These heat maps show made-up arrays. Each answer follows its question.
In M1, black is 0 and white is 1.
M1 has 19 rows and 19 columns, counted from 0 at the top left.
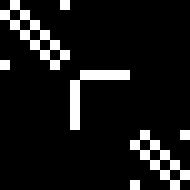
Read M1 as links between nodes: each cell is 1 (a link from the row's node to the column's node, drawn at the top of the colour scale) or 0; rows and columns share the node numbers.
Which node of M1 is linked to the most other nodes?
node 7
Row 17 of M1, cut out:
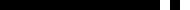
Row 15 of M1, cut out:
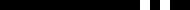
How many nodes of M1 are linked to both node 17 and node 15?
1
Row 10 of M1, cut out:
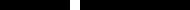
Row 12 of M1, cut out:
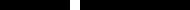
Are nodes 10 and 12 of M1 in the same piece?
yes
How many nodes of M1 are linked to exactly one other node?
5
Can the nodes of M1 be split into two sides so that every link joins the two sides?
no
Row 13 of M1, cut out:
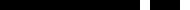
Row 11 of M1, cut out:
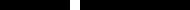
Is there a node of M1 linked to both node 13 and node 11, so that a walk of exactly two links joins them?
no
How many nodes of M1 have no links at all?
0
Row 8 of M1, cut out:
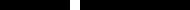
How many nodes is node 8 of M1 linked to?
1
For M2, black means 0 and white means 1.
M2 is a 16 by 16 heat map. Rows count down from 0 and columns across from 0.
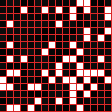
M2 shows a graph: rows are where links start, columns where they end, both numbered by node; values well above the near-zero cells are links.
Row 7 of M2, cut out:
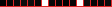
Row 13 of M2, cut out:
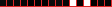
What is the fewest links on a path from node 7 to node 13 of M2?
3
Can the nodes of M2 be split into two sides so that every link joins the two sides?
no
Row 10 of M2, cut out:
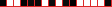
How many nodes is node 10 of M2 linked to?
8
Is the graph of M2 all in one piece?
yes
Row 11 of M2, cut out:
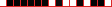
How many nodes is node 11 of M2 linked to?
6
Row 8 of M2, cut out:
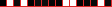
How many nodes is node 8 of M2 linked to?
5
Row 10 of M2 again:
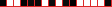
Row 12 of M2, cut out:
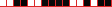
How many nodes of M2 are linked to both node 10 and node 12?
3
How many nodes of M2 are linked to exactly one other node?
0
